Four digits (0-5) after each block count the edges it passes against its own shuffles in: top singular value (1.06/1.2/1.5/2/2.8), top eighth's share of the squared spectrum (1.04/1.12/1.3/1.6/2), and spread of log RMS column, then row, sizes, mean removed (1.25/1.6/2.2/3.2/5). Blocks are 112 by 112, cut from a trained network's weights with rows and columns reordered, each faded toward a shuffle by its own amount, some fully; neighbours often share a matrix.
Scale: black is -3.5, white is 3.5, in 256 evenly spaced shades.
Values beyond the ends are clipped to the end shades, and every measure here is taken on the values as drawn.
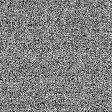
3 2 0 1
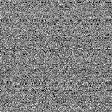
4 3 1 2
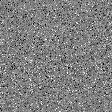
2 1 0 1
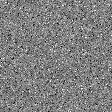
0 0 0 0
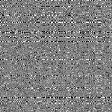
5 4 1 4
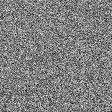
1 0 0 0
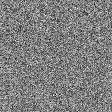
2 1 0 0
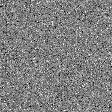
2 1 0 0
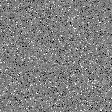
1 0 0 0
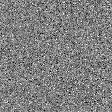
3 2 0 1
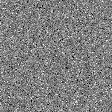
2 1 0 0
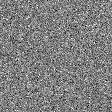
0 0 0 0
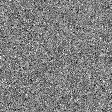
0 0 0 0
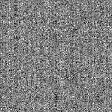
3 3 1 2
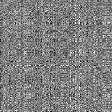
4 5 3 3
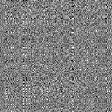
4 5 3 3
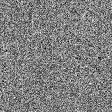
2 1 0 0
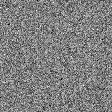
2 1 0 0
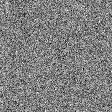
1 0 0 0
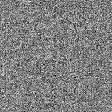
3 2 0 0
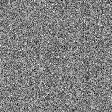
3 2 0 0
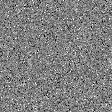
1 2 0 0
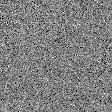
1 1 0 0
